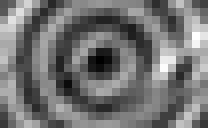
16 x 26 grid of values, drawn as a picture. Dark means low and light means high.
No row or column stands out. Rings spread out from the centre. No overall slope runs across the table.
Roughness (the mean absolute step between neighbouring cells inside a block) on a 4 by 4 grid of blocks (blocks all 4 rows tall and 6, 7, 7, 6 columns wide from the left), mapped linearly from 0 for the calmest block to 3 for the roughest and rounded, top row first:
3112 | 1212 | 1212 | 2102
